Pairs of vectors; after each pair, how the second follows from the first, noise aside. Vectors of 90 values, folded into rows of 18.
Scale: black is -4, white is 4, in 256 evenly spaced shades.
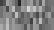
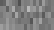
shrunk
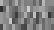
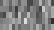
reversed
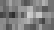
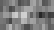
reversed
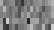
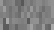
shrunk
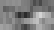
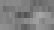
shrunk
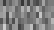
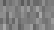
shrunk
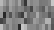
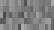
shrunk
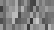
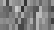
reversed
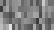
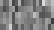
reversed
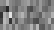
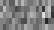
reversed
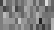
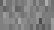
shrunk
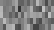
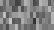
reversed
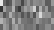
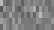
shrunk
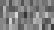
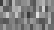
reversed
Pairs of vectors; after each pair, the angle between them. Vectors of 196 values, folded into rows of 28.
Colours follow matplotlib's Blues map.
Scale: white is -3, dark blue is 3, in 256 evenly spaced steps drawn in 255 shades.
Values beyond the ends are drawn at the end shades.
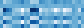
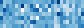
partly aligned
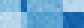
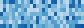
orthogonal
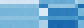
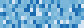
orthogonal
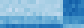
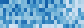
partly opposed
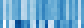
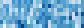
partly aligned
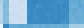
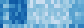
nearly opposite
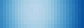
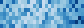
partly aligned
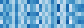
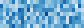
partly opposed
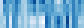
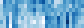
nearly parallel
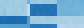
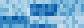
nearly parallel
